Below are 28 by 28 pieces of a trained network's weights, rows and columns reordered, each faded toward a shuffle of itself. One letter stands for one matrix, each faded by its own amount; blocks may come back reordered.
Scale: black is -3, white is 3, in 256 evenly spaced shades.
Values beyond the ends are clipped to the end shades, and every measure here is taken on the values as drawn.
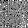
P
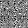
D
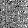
P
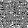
D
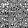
D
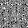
P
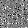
P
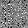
D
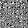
P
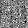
P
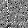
D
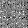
P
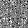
P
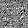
D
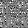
D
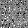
D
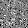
P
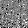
P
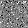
P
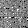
P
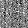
P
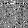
P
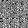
P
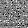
D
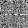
P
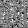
D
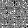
D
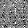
D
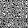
D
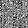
P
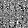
P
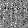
P
